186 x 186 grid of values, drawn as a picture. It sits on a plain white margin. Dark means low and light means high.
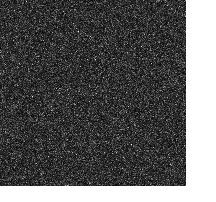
On average the colour sits 20% of the way up the scale. No overall slope runs across the table. No single row or column stands out from its neighbours. Most values sit low, with a long tail of high ones. No regular stripes run through it. Fine speckle covers the field.
